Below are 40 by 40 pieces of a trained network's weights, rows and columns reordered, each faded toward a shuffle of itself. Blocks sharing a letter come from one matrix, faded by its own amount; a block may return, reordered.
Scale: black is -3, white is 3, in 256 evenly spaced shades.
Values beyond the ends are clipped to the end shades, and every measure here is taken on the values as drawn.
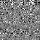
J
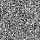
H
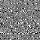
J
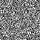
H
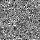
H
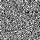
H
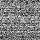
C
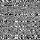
J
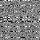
J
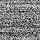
C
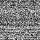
C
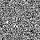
H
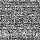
C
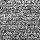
C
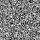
H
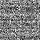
C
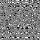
J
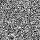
H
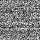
C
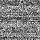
C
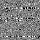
J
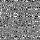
J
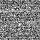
C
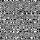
J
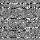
J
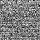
C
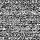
C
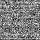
C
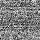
C
